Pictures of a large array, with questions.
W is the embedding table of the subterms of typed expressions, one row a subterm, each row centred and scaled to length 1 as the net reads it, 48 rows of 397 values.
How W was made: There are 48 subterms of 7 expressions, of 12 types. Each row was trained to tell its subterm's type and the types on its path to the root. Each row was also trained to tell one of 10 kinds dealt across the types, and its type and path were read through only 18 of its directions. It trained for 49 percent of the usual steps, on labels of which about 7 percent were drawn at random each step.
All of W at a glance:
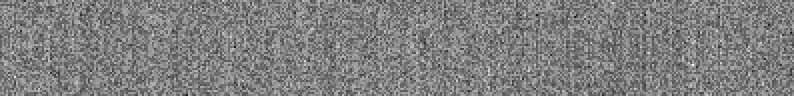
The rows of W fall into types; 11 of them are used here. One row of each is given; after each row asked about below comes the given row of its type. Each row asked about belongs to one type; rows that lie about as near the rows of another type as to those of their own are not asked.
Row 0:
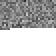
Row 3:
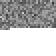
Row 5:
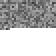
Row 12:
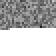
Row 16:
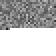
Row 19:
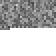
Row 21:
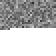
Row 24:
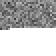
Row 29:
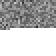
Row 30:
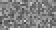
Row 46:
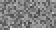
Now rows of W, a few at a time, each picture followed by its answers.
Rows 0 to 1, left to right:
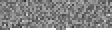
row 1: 3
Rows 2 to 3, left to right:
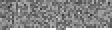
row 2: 29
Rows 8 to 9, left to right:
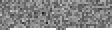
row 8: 46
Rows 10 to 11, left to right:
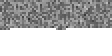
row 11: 24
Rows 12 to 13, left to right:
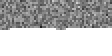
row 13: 30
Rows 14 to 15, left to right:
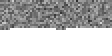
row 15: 16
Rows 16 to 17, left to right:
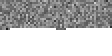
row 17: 0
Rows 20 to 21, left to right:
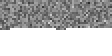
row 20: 46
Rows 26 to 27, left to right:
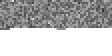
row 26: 46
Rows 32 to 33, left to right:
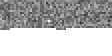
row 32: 24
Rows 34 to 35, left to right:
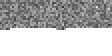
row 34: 5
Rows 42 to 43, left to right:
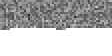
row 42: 24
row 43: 29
